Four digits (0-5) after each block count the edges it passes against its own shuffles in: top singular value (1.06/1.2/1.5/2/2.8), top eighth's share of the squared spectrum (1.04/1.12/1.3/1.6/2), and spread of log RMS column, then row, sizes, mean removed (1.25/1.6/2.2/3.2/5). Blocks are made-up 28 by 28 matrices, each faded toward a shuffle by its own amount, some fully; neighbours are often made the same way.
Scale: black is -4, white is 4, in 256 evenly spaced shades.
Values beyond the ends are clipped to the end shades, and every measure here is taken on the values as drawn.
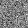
0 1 0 0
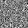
1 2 0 0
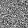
1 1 0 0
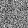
1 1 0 0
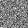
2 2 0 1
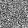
0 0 0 0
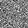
1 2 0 0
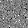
1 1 0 0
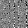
3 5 2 0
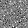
0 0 0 0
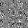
2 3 2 0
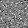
0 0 0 0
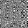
3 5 3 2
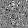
1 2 1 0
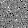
0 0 0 0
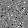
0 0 0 0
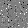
1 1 0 0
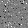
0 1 0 0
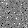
1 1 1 0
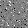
0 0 0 0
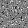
1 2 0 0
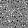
1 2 0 0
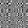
4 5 3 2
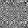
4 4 2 2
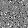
1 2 0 0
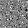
2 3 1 0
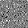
3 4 1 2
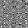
3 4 1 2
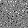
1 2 0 1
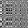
4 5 3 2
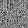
3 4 2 1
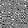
3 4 1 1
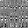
4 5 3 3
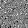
2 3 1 0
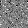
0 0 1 0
